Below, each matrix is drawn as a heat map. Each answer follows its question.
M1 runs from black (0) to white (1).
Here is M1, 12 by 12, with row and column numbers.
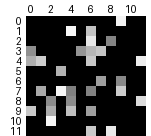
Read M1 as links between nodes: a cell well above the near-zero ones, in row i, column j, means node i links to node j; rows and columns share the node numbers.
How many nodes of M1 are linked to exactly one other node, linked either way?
2
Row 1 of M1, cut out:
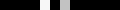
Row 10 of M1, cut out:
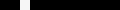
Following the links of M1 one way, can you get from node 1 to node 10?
no
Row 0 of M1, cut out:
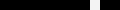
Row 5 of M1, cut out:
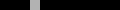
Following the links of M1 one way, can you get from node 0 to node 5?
yes
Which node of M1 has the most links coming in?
node 6
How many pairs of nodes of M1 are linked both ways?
8
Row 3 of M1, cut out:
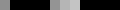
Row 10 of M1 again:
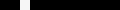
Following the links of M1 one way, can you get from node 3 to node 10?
no
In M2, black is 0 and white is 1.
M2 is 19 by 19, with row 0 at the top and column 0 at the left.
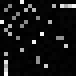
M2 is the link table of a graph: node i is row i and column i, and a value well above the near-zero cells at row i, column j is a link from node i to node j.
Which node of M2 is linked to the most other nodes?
node 1
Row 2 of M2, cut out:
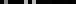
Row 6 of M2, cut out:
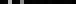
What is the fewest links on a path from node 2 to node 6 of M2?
1
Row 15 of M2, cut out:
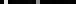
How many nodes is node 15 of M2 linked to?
2
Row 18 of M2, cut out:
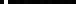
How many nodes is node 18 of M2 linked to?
1
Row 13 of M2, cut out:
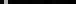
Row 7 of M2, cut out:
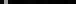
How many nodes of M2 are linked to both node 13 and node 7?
1
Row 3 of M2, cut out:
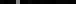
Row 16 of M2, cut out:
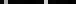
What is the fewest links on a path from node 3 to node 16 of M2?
5
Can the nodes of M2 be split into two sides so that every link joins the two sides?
yes
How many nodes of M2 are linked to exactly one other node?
10
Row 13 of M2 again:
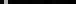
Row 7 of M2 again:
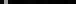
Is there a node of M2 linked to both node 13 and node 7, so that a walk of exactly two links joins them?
yes
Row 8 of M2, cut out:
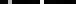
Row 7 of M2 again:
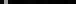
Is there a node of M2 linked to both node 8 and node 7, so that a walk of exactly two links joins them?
no
